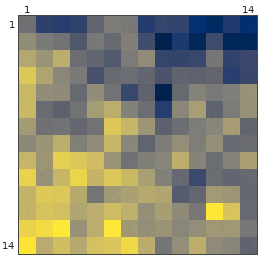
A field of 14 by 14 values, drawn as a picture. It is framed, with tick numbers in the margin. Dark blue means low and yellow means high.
The field climbs toward the bottom left. The halves do not mirror each other. The ninth with the lowest average is the top right. The bottom left is the ninth with the highest average.
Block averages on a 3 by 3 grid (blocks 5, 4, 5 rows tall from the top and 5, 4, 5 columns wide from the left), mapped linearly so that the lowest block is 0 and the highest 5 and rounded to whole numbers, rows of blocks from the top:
2 1 0 / 3 3 3 / 5 4 3
